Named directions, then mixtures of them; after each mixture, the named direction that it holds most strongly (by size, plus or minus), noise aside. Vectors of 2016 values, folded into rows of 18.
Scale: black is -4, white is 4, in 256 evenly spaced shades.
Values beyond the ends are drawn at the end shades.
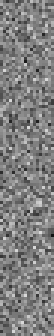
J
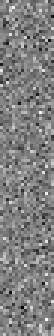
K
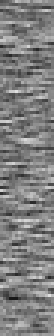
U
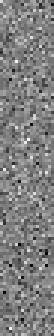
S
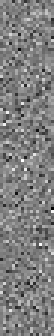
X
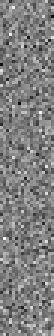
K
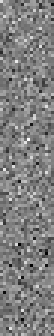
S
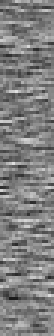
U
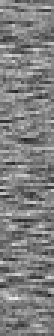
U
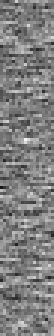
U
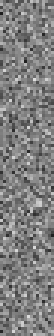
J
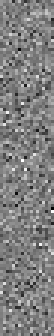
X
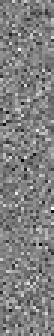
X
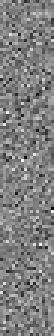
X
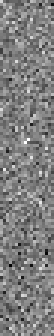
S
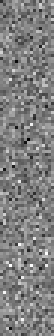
S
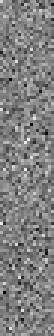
S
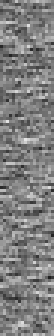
U
